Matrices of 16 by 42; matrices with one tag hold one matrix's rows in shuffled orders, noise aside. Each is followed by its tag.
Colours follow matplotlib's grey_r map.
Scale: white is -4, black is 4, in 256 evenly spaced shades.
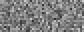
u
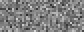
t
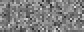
u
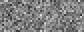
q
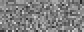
t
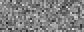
t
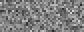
t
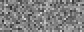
q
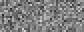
q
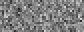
q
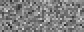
q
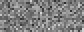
u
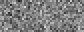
q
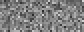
u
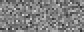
t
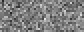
q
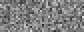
u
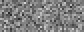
q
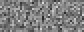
u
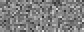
u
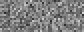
u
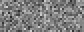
q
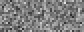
q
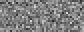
t
